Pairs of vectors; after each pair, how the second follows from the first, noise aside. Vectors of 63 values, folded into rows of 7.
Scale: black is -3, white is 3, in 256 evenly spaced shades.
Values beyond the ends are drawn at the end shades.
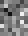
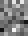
wrapped around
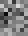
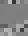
partly zeroed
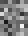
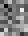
wrapped around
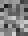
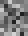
wrapped around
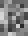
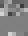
partly zeroed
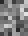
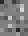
partly zeroed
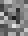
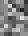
wrapped around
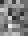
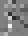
partly zeroed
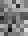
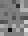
partly zeroed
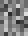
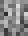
sign-scrambled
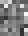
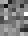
sign-scrambled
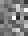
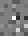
partly zeroed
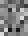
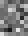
sign-scrambled
